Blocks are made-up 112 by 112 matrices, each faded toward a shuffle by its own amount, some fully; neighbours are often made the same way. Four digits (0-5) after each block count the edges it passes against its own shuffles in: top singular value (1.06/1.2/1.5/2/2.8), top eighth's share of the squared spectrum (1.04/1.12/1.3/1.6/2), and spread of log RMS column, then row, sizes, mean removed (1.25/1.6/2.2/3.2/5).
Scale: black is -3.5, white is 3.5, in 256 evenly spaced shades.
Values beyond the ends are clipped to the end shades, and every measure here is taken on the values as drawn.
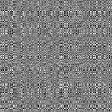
5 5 4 4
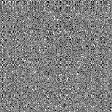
5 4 3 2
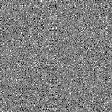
4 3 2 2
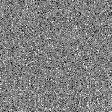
4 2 1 1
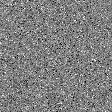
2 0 0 0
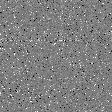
2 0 0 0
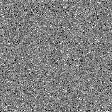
2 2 0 2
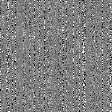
2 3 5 0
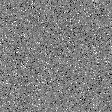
0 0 0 0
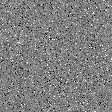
0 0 1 0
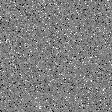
0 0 0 0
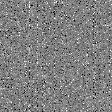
1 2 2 0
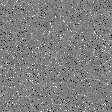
1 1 0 0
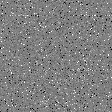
2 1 0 0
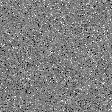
1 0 0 0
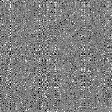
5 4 3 2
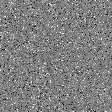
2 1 0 0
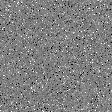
0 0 0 0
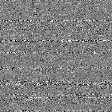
2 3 0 4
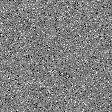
0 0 0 0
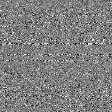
2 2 0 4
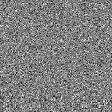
4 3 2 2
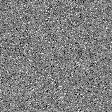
1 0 0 0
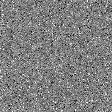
0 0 1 0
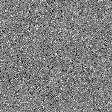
0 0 1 0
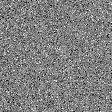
0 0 0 0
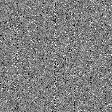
1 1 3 0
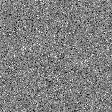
0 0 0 0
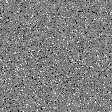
0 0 0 0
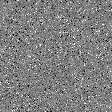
0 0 0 0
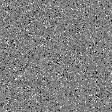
2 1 1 0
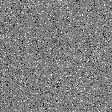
1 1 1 0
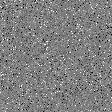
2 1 0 0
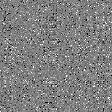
4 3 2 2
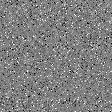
3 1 0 0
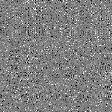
4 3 2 1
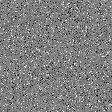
2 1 0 0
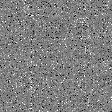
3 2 1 0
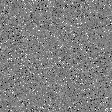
1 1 0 0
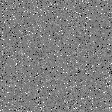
2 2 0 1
